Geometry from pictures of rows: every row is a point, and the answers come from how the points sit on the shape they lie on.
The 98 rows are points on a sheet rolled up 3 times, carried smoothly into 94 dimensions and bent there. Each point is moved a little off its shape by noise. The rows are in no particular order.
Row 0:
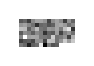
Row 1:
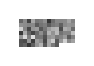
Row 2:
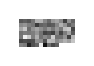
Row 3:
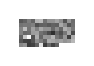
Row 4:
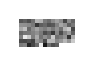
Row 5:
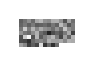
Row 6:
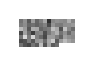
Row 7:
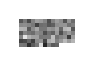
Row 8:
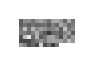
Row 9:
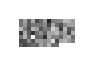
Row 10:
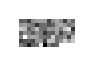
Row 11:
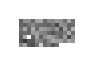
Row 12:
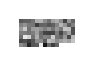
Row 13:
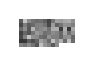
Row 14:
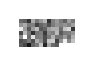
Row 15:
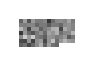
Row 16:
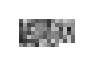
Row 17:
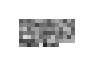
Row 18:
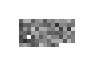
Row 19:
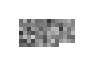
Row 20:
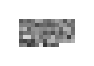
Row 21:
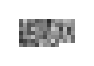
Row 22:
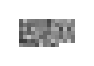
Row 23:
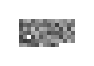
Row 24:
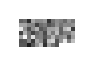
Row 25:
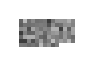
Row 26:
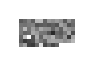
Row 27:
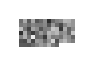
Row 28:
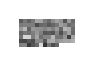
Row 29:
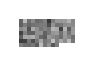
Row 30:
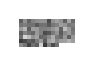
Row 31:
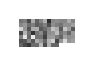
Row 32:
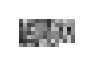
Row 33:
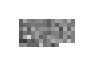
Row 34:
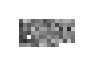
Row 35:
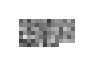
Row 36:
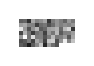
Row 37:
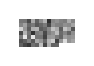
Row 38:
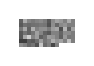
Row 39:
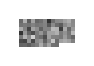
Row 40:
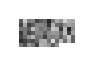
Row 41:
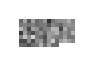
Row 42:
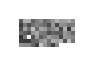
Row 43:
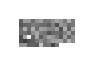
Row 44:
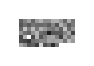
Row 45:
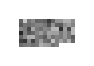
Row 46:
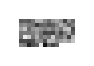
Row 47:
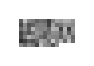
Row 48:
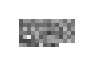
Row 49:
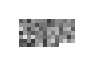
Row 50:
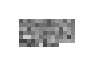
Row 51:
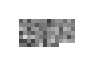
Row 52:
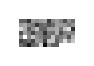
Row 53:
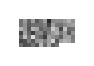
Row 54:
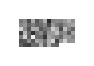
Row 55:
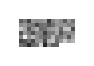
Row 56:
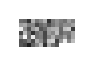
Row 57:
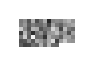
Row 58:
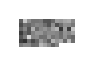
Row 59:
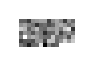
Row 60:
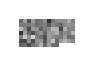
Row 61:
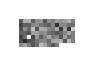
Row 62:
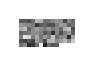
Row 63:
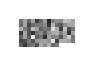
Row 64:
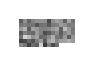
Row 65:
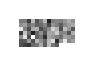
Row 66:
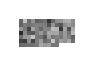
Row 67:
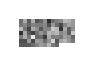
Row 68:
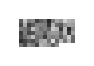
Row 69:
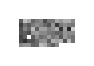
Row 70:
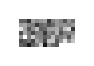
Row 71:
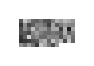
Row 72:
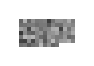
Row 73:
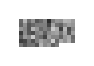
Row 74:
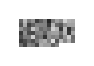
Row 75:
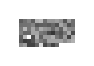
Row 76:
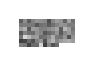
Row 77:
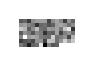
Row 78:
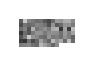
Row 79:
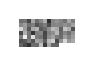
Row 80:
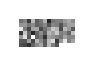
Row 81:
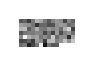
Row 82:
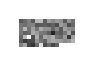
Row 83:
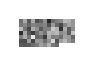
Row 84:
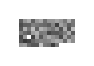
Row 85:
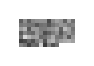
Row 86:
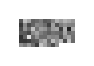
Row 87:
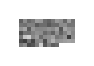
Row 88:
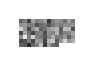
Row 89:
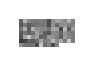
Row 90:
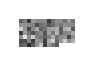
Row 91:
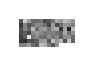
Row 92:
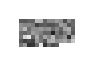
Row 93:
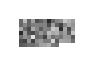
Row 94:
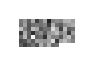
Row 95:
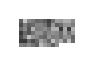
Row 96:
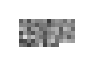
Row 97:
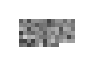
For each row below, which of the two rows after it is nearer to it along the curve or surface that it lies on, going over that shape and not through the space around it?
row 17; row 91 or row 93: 93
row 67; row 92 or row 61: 61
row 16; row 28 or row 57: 57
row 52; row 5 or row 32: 5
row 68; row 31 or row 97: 31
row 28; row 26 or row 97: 97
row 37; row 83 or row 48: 83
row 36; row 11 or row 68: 68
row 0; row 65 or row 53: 65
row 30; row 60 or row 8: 60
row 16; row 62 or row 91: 91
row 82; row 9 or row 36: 36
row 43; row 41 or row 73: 73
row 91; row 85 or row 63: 63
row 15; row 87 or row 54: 87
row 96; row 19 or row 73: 19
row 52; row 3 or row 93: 3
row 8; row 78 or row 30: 78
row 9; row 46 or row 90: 90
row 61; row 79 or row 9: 9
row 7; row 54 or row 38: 54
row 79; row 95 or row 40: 40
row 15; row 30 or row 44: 30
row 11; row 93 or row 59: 93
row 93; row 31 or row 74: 74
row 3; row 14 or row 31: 14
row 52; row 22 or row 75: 75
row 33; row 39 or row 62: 39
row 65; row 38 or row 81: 81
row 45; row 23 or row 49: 49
